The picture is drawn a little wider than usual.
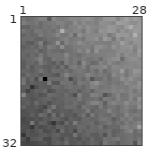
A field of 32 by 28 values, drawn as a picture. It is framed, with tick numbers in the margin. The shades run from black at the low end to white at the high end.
The field climbs toward the top right. The bottom left is the ninth with the lowest average. The top right is the ninth with the highest average. Neither half mirrors the other.
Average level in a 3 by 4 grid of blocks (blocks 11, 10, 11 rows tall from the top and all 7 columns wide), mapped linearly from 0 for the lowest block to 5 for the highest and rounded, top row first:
2345 | 1234 | 0123
